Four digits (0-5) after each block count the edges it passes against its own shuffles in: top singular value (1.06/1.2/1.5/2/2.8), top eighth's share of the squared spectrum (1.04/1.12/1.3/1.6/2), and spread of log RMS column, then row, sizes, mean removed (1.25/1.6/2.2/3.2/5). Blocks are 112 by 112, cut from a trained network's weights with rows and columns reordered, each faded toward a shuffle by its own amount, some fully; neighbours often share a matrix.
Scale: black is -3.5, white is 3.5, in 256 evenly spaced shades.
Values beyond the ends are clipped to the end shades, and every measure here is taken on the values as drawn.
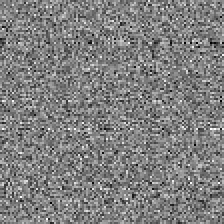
4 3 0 2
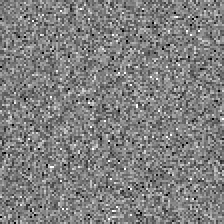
0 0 0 0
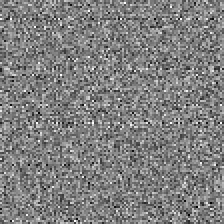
4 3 1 2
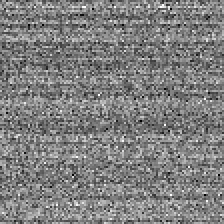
4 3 1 1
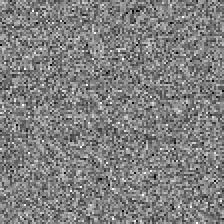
0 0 0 0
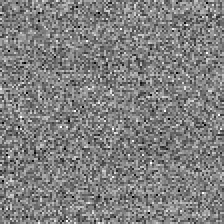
1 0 0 0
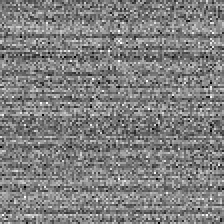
4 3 1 1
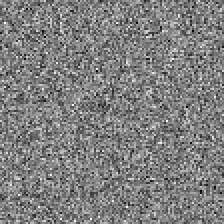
3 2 0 1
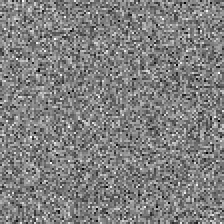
1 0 0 0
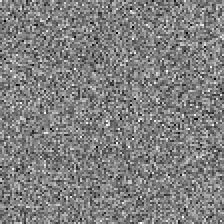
0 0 0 0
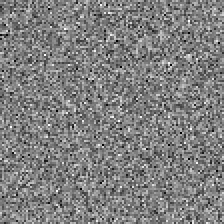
0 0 0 0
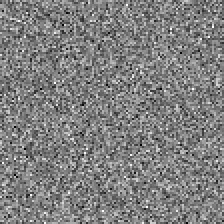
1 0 0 0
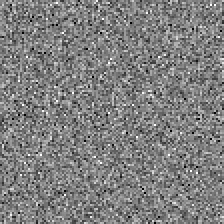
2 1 0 0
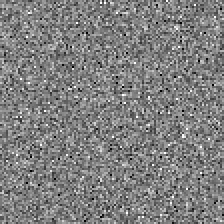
1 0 0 0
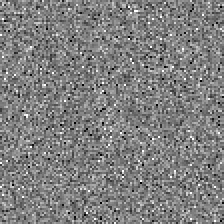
1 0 0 0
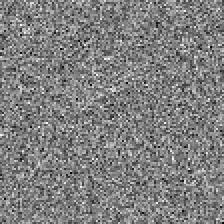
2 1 0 0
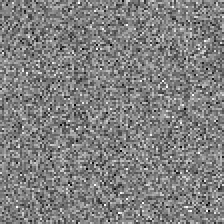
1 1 0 0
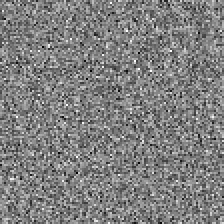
0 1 0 0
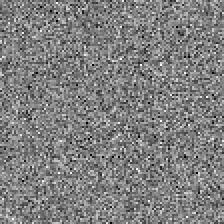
2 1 0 1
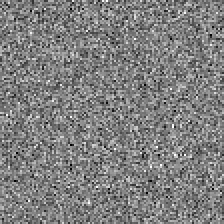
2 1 0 1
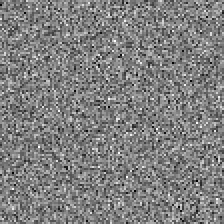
3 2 0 0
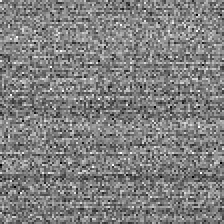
4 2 0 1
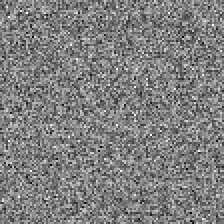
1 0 0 0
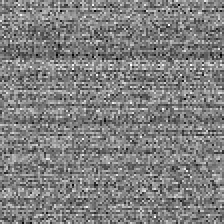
4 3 0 1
